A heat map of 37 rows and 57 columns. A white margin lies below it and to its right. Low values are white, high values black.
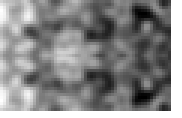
Mirror symmetry: top to bottom. Grain: blotchy. Slope: up to the right. Histogram: bell-shaped. Lone odd cells: none.
